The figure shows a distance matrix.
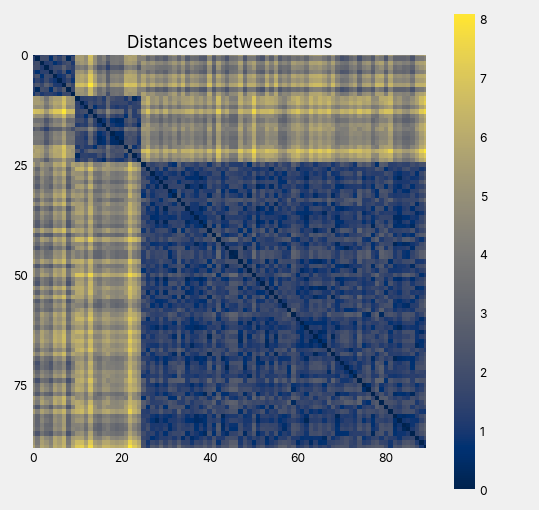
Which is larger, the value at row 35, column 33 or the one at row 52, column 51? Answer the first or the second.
the first
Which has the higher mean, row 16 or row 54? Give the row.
16
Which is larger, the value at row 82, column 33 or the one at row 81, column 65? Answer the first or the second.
the first
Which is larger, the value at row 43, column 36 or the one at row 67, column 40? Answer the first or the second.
the second
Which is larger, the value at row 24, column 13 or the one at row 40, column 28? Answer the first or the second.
the first
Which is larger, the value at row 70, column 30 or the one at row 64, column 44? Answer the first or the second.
the second
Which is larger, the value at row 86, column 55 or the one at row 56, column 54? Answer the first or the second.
the first
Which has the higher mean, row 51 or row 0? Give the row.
0
